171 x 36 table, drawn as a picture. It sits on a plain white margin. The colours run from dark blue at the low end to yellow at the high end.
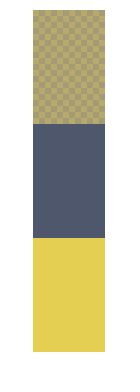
The table splits into 3 rows of 1 panel. Panel 1,1: high, checkered, faint in contrast. Panel 2,1: low, flat. Panel 3,1: very high, flat.
